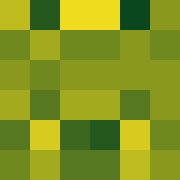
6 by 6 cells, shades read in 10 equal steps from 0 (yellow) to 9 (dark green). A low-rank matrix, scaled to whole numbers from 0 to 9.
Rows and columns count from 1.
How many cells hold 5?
7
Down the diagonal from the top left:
2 3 4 3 1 4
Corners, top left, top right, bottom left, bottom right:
2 4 5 4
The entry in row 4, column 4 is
3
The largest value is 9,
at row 1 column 5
